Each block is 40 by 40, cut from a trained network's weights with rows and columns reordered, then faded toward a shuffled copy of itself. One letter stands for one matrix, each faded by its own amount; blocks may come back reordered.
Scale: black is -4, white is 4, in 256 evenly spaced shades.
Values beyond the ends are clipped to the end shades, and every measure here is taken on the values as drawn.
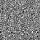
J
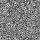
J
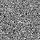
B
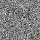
J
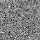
J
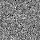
B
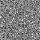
J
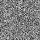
B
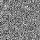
J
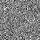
J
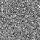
J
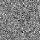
J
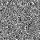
B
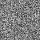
B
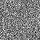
B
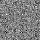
J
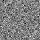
J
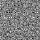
J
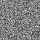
B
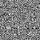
J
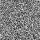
B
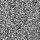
B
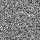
B
